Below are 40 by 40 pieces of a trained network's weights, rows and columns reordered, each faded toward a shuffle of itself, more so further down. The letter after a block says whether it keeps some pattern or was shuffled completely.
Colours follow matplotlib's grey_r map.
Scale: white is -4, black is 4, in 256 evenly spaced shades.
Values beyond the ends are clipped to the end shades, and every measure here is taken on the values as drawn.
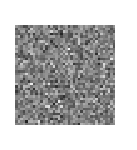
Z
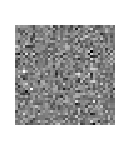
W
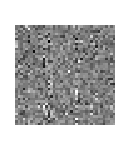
W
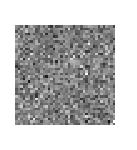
Z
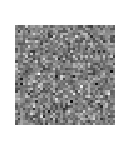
Z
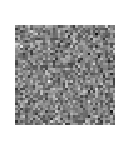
Z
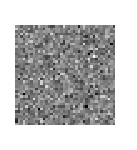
Z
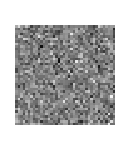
Z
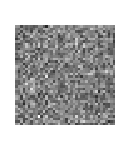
W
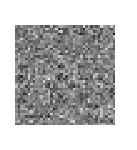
W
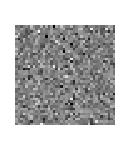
Z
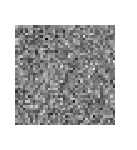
Z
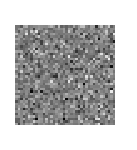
Z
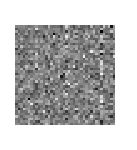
W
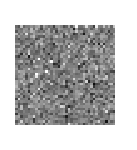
Z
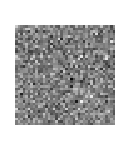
Z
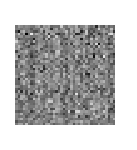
W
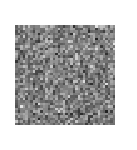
Z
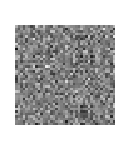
W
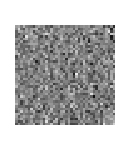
W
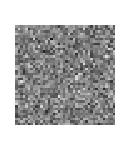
Z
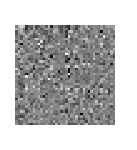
W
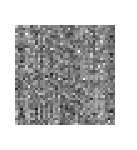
W
